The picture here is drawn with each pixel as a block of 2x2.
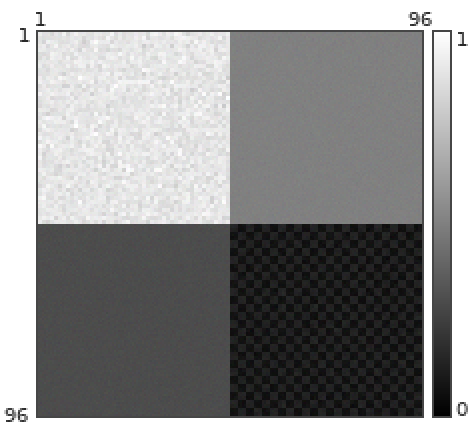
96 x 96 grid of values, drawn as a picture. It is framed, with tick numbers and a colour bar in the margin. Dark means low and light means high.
The table splits into 2 rows of 2 panels. Panel 1,1: very high, fine-grained, faint in contrast. Panel 1,2: middling, flat. Panel 2,1: low, flat. Panel 2,2: very low, checkered, faint in contrast.
